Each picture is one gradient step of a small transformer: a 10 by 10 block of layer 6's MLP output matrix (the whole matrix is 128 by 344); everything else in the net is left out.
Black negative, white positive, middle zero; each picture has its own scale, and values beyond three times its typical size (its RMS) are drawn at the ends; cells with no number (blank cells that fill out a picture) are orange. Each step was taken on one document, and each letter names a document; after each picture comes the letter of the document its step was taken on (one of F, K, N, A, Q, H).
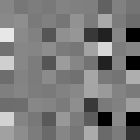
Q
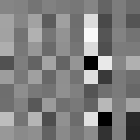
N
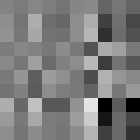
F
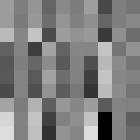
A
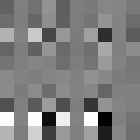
A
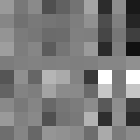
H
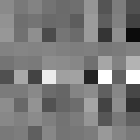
H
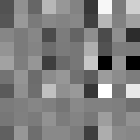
H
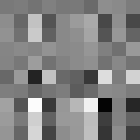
F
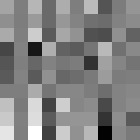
A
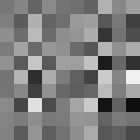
F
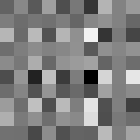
F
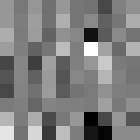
A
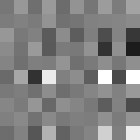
H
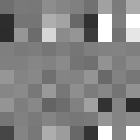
H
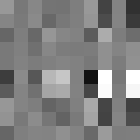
H
